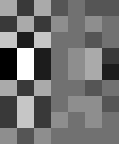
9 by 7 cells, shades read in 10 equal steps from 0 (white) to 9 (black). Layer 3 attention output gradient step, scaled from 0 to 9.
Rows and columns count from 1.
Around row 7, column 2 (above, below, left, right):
7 2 7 7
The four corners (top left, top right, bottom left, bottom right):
3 6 4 5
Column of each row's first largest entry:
2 1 2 1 1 2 1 1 2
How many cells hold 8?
4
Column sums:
51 35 49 44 42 41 52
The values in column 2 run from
0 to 8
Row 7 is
7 2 7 5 4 4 6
